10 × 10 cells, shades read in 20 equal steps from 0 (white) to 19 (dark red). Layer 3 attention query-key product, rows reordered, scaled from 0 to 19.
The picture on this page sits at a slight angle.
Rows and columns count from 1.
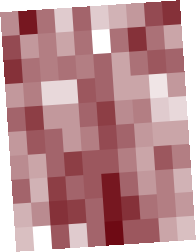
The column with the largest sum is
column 6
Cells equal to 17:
0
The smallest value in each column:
5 0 3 3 10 0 6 7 2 3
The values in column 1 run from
5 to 16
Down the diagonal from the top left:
9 8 10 3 12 14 10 8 10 5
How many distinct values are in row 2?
7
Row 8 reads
12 6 15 12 13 18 12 8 10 6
